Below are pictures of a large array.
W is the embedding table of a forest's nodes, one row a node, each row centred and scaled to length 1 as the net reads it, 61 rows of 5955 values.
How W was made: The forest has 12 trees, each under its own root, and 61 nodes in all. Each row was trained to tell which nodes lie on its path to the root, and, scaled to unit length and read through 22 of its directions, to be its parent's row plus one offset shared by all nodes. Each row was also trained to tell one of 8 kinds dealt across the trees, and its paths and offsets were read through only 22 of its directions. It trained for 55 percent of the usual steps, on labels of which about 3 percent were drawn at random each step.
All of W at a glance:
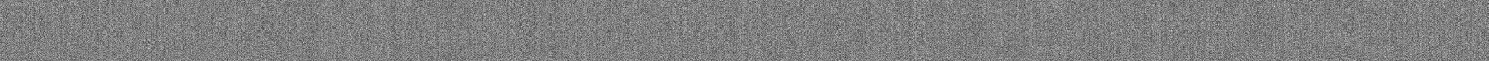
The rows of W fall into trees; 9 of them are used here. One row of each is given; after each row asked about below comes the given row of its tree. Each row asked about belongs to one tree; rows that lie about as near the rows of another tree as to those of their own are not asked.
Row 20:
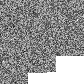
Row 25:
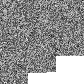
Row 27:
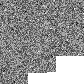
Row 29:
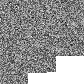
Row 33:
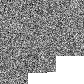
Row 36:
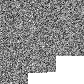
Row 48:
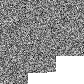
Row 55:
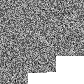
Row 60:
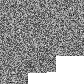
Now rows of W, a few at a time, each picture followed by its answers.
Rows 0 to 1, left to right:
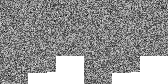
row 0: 20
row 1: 55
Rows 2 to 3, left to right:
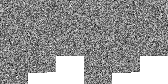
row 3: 48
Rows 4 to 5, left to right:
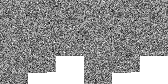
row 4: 20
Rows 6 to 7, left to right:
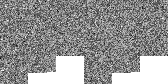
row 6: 20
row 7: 29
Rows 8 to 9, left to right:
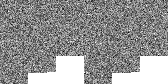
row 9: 27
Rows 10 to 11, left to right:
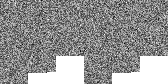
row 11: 27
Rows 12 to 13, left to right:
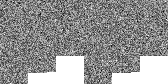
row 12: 55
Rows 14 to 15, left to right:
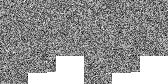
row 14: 20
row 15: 33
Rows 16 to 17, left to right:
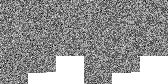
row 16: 36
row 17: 27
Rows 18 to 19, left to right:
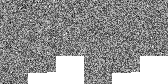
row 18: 27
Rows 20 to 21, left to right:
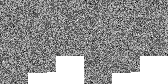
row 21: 29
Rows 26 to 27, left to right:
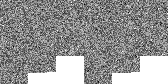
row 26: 55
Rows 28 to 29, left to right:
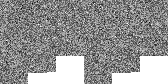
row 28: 27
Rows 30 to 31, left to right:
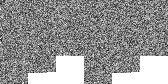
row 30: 36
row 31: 36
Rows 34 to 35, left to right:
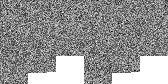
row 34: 25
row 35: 48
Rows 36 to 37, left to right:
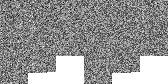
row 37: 33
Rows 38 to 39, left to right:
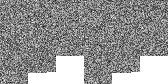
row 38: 60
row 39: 48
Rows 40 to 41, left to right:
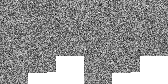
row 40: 33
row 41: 25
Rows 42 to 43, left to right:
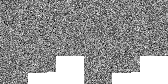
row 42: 55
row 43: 27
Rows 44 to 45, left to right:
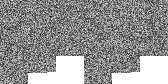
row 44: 48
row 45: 29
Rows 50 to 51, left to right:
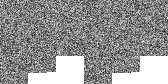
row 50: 25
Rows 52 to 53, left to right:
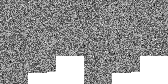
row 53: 29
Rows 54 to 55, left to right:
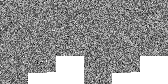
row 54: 20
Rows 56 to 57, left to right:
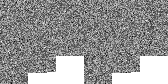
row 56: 20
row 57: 20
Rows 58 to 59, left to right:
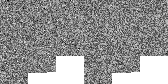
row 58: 27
